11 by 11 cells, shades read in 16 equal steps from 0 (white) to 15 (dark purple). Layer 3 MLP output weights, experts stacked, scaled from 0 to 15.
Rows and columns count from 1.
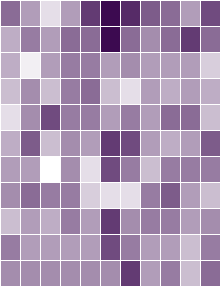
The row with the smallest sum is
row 4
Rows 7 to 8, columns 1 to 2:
6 6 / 7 9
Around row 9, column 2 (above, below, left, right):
9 6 4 5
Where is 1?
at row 3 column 2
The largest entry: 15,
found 2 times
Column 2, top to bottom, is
6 8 1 7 7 10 6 9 6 6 7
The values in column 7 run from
2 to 13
